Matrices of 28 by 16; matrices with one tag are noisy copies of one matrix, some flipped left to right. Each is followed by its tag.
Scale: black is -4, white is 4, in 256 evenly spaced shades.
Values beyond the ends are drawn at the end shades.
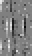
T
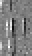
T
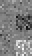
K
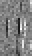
T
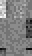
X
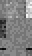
X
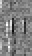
T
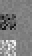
K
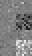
K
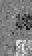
K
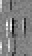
T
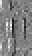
T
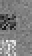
K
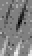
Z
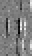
T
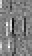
T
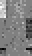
X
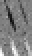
Z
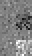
K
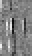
T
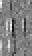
T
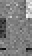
X
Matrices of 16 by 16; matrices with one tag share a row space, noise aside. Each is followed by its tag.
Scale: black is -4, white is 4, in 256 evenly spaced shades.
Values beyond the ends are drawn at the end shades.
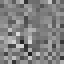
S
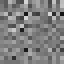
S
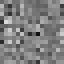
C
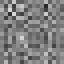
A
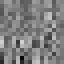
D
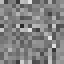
D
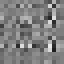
D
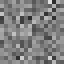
D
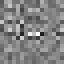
C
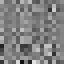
D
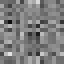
C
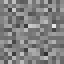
A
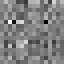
A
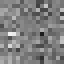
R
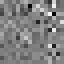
D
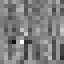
S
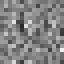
S
